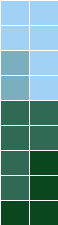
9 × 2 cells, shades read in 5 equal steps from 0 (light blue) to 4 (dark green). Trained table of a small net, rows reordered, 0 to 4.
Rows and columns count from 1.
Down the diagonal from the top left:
0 0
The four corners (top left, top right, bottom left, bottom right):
0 0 4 4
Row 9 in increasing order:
4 4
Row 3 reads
1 0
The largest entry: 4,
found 4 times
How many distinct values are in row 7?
2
